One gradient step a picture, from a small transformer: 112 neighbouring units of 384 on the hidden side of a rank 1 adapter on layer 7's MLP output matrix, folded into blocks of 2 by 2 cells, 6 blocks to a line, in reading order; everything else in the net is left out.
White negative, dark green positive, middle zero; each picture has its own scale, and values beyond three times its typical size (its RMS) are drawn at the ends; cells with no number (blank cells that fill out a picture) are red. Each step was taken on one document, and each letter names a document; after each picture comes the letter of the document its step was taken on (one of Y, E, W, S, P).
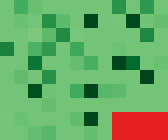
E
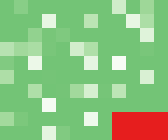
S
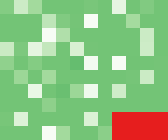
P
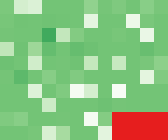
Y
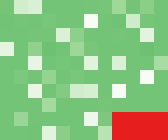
Y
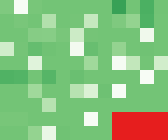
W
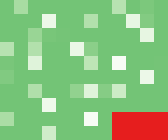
S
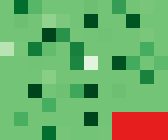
P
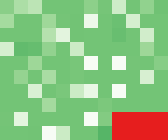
Y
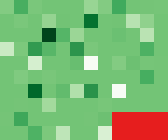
Y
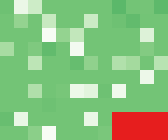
W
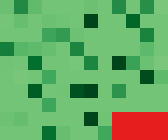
P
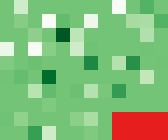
E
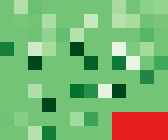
W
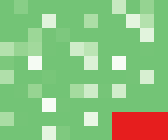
S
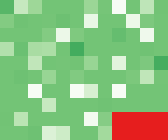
Y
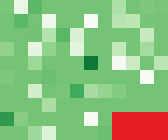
W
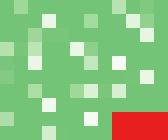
S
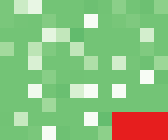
Y
